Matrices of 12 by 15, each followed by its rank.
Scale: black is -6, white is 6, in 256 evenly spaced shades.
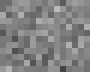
full rank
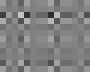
one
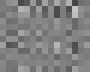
two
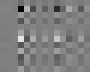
one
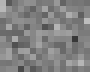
full rank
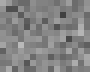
full rank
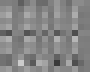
two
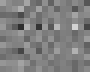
two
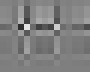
one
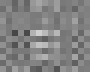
two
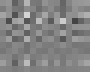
two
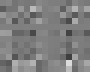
two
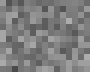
full rank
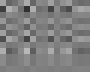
one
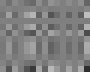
one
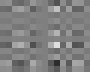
one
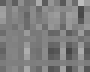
two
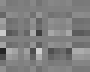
one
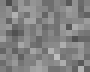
full rank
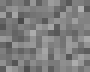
full rank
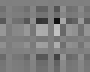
one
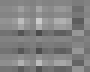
one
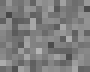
full rank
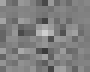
two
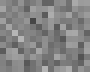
full rank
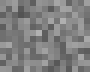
full rank
